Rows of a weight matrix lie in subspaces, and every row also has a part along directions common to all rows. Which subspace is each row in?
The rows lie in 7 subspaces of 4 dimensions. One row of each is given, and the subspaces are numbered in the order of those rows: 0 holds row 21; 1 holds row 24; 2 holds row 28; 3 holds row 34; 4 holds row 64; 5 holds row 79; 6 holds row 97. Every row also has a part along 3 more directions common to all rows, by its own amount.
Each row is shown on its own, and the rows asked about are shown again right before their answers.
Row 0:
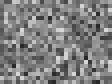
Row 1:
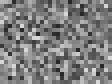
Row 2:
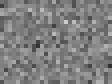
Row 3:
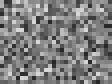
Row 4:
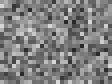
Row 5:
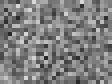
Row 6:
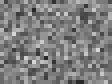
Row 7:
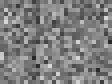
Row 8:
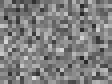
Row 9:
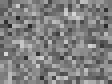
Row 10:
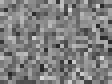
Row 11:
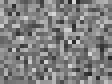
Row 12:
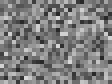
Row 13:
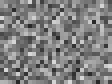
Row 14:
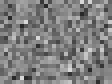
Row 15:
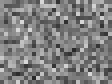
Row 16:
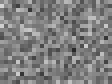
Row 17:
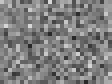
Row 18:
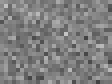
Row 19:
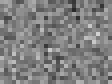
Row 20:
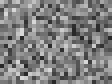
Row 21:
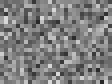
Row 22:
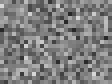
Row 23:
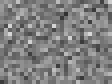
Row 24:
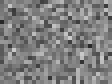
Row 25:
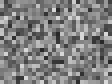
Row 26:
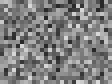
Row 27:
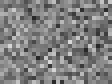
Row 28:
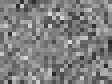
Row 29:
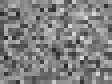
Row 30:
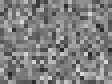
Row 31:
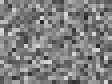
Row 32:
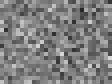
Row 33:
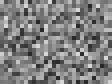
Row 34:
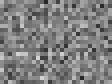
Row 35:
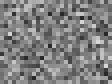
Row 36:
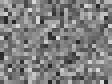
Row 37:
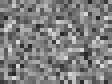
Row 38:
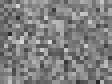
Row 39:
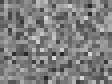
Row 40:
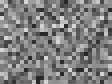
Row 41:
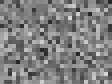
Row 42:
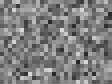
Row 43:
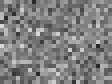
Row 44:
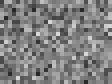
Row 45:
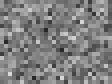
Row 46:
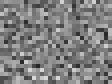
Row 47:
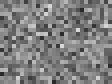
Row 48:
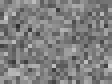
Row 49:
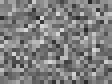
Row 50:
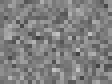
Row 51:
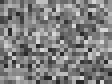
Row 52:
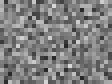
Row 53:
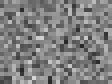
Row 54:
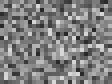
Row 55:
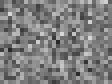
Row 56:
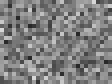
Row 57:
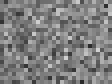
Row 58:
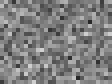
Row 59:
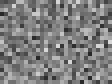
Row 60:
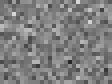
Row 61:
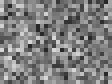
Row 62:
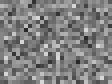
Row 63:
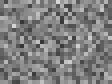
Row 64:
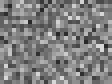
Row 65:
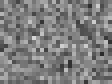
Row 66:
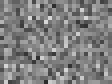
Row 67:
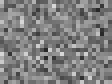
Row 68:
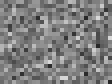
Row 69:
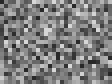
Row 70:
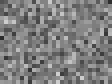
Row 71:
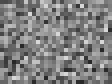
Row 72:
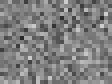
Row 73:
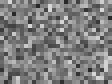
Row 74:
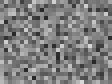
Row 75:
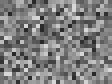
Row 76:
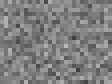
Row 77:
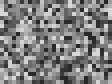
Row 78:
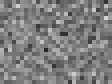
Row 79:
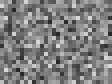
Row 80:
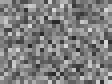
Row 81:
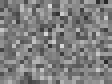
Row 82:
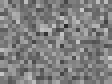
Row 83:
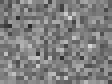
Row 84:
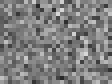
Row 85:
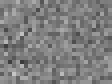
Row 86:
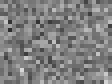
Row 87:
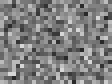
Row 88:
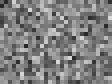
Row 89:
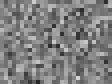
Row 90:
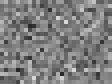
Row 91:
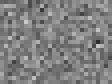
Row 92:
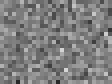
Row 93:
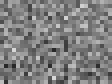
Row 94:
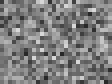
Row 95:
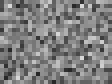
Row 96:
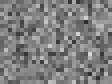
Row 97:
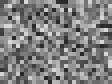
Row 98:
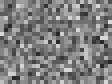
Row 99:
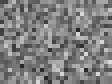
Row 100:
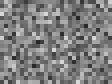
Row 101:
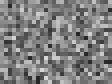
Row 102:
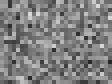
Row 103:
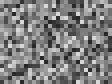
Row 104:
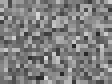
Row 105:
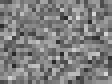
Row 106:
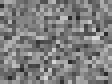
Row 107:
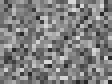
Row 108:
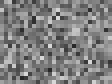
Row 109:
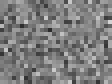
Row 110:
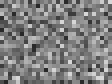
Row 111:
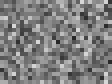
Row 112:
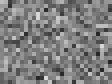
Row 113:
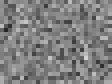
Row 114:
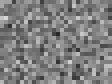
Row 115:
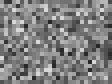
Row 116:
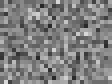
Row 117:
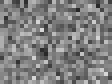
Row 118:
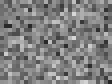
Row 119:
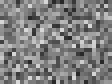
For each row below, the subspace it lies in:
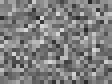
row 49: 1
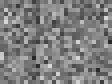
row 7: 0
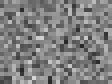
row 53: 6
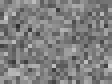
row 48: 2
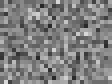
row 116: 3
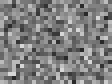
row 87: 4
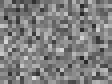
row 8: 2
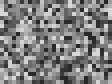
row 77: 4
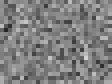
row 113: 4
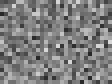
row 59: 3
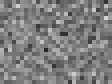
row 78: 4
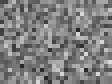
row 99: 6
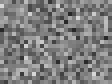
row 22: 5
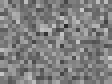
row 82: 6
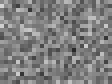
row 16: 5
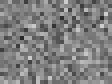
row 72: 6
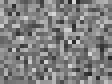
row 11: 3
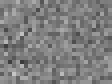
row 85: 2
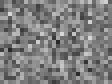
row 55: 4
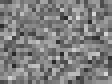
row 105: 5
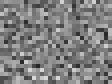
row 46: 6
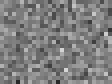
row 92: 0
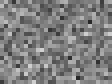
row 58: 5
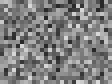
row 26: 1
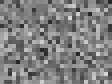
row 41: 0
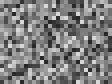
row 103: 2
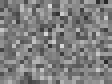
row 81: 6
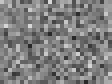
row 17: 0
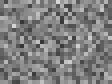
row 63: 4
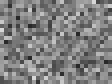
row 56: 6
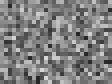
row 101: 6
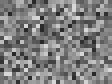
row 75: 1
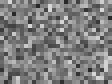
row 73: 5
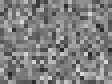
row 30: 3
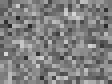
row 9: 0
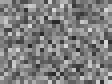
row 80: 0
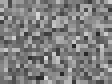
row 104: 6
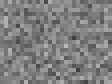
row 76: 0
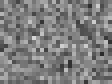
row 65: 3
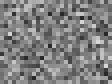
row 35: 2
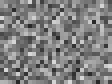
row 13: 5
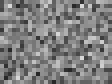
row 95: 4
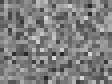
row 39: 3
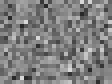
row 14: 4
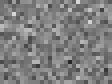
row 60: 5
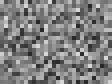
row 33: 0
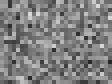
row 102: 6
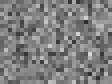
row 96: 3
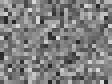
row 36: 0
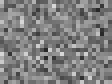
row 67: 3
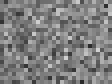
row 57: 1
